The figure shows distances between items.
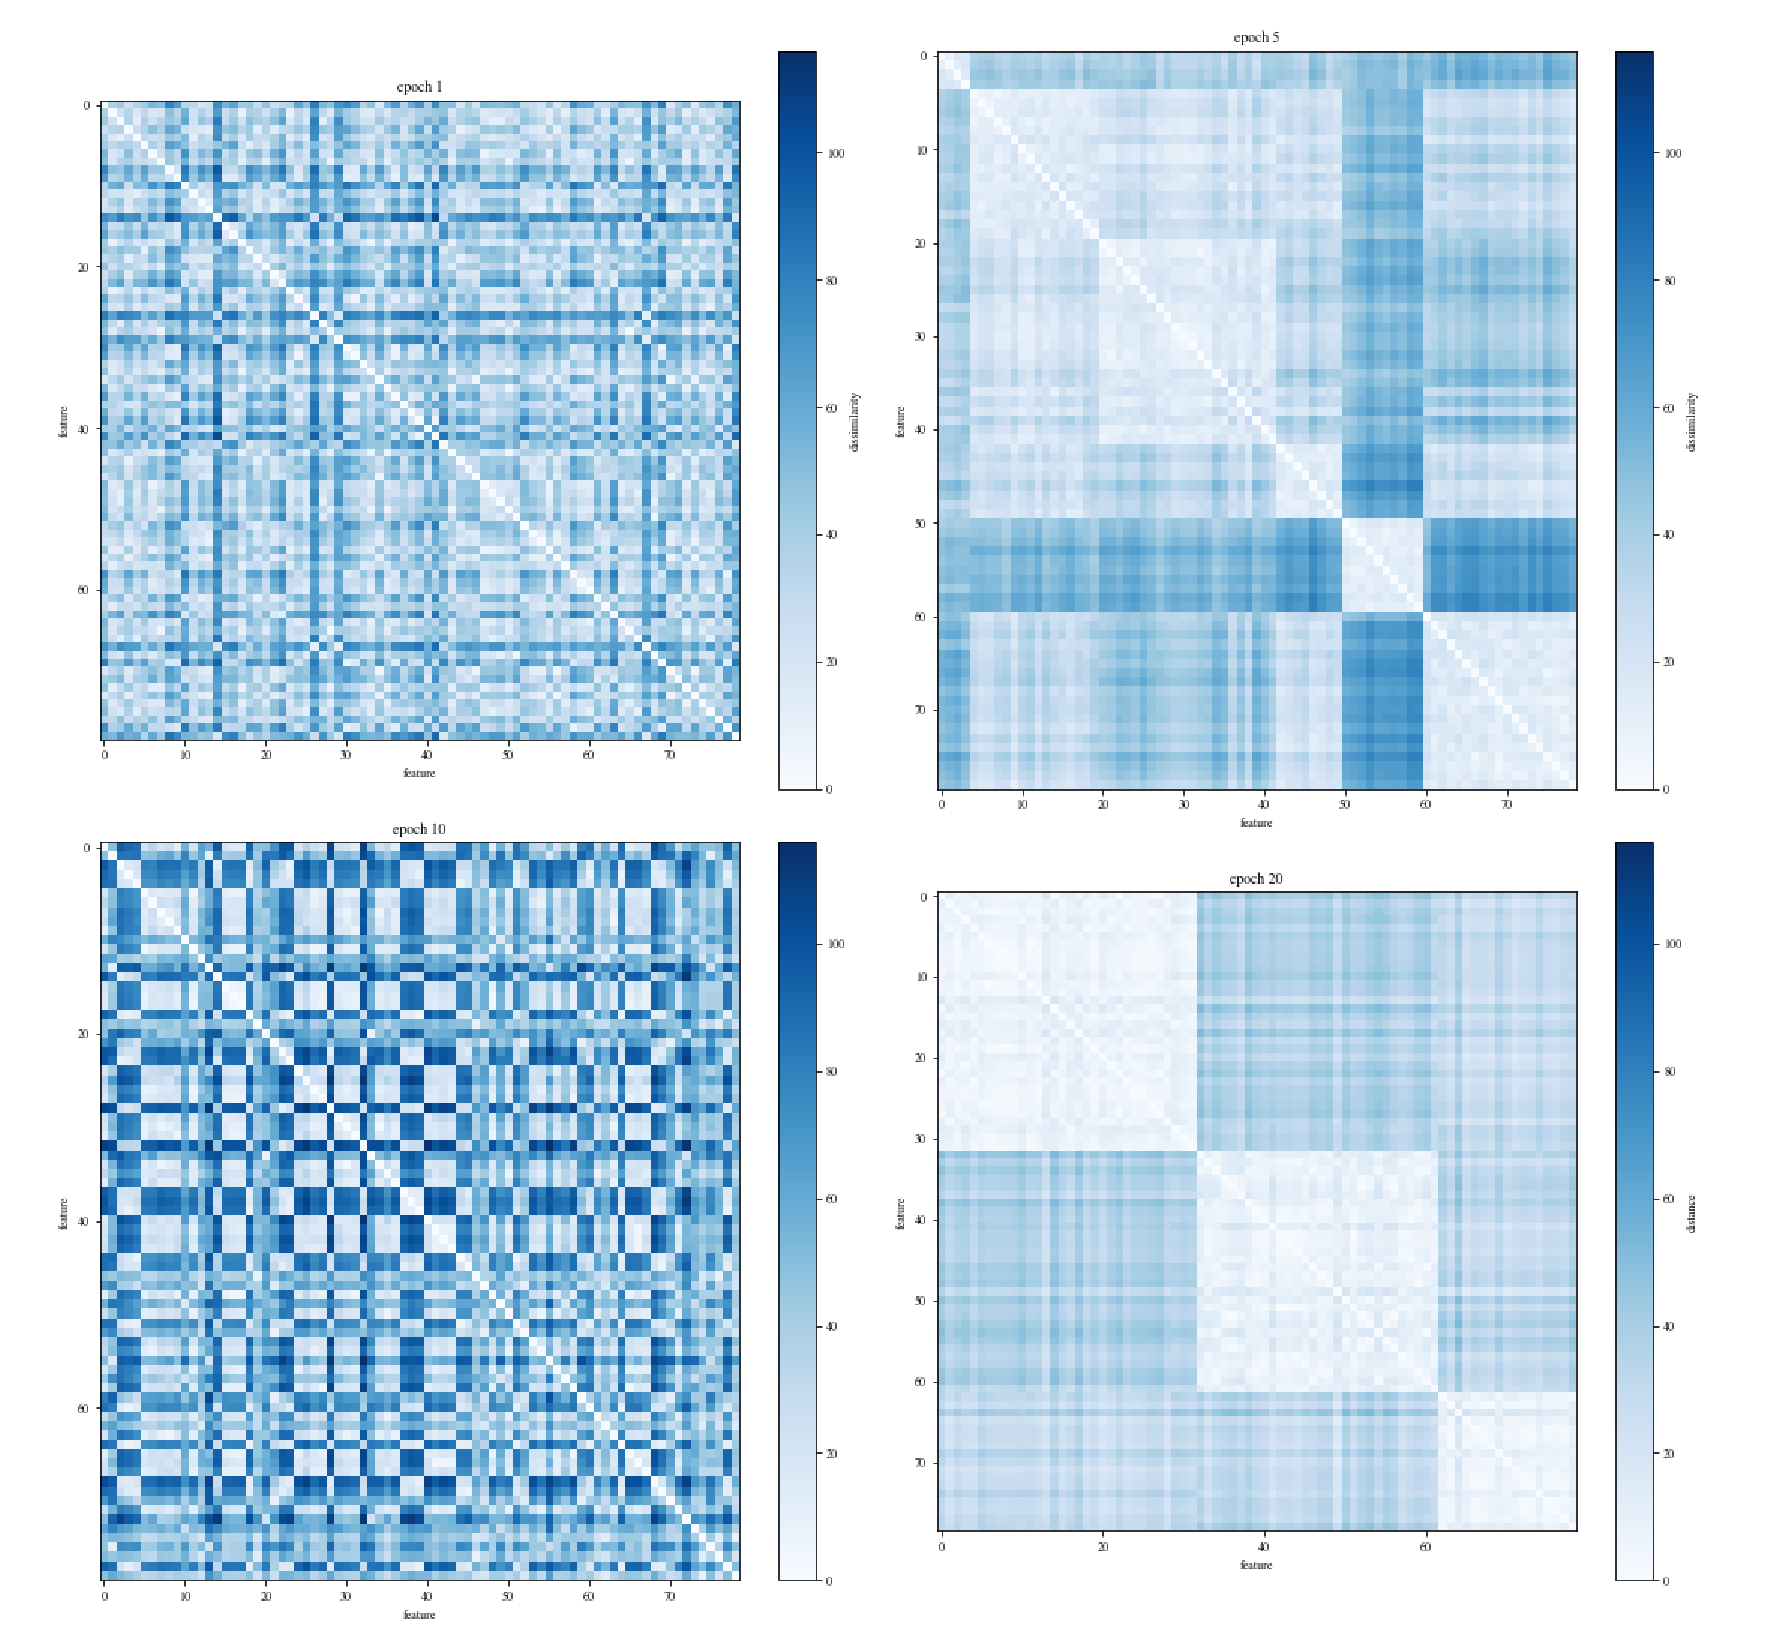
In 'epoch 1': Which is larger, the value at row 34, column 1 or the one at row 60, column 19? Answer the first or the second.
the second
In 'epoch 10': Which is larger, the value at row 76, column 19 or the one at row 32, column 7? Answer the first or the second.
the second
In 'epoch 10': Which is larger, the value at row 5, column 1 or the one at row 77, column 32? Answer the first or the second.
the first
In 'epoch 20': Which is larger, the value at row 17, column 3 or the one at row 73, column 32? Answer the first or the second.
the second
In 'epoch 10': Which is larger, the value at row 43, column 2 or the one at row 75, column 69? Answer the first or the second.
the first
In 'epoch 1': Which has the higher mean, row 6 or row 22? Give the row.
22
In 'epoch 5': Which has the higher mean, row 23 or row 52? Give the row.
52
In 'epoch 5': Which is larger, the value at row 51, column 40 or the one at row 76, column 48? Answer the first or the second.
the first
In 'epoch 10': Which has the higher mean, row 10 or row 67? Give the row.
10
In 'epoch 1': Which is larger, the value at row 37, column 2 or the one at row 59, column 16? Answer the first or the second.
the second
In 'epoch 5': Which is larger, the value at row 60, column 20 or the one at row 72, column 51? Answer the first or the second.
the second
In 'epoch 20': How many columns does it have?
79
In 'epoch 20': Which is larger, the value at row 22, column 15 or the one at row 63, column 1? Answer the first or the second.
the second
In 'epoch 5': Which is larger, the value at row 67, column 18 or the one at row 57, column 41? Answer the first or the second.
the second
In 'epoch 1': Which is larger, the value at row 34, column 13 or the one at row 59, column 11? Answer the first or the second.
the second
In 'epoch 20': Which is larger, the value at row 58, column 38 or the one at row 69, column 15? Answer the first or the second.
the second
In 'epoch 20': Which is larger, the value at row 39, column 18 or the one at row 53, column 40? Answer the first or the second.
the first
